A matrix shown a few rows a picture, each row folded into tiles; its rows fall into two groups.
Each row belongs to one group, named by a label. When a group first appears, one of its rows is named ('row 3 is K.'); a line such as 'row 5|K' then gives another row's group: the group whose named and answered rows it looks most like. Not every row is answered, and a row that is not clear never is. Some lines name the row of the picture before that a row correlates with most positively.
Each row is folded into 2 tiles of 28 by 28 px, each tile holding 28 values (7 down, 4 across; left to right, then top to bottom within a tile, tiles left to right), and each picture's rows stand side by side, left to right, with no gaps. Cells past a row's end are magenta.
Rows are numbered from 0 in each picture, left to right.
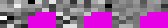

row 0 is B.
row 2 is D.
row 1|D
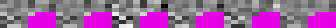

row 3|D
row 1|D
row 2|D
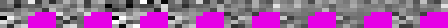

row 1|D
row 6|B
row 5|B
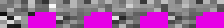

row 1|B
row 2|B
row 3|B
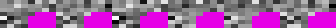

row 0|B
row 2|B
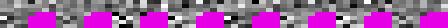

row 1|D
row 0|B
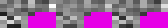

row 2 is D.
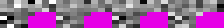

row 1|B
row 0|B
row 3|D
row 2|B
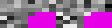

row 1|D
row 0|B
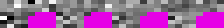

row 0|B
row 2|B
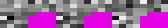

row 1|B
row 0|B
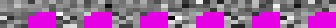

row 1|D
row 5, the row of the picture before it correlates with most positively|2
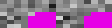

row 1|B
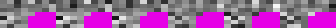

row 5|D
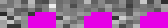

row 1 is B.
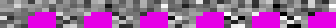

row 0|B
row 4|D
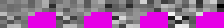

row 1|D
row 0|D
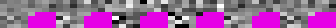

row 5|D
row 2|B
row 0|D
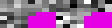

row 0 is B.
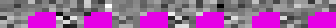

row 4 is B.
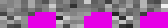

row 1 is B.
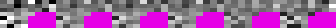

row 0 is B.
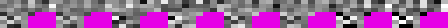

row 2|B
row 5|D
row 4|D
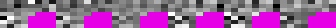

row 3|D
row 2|D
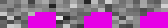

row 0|D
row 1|B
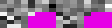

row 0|D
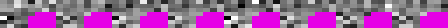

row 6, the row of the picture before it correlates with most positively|1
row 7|D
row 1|D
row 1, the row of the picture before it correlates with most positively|0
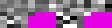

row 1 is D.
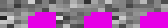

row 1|B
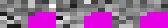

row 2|D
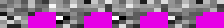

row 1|B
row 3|B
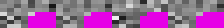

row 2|B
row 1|D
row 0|D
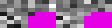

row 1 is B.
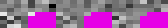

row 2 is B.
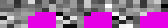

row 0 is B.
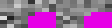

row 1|D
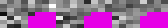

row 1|B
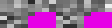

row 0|B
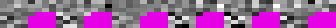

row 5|B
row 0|B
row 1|D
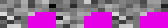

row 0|D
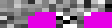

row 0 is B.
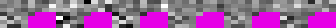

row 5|B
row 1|B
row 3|D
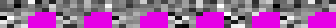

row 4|D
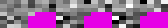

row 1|B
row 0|D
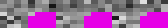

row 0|D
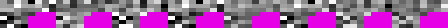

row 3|B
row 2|D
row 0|B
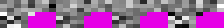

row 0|D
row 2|B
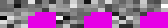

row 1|B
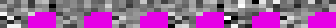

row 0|D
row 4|B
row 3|D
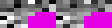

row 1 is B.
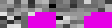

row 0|D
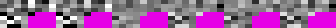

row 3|D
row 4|B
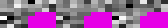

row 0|B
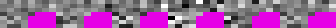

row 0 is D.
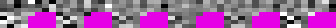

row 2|D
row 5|D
